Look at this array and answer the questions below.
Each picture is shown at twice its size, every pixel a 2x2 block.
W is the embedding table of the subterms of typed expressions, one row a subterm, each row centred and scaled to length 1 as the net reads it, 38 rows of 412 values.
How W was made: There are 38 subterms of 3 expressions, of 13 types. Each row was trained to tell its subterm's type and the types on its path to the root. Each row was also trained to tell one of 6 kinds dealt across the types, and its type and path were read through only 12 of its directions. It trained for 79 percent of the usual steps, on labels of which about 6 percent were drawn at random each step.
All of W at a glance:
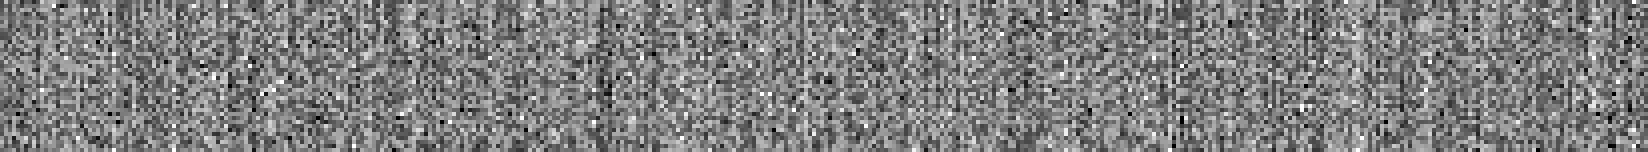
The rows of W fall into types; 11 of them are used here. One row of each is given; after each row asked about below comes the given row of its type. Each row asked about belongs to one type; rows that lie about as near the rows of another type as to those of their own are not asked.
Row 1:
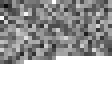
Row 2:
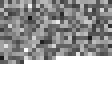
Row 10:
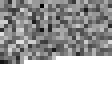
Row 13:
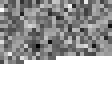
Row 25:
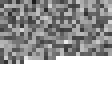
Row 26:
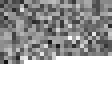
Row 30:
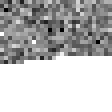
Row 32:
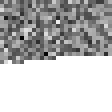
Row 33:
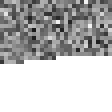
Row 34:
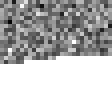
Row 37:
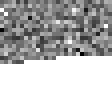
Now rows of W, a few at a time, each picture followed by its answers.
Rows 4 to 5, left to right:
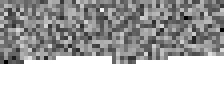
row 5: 25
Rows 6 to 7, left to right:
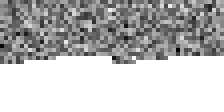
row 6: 13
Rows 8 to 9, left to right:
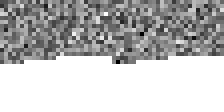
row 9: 25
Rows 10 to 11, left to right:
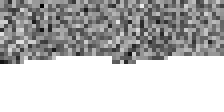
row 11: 34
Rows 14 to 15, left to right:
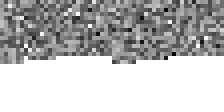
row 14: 37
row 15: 2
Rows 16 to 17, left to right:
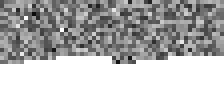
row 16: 2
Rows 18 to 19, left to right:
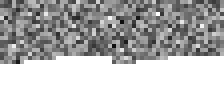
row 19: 32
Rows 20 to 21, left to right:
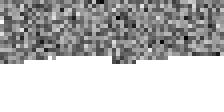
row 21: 32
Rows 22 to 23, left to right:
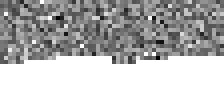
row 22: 26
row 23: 33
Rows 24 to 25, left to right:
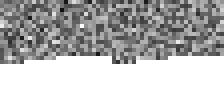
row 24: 32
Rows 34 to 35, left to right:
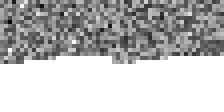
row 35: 37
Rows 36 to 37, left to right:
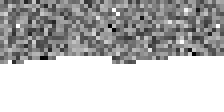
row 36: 37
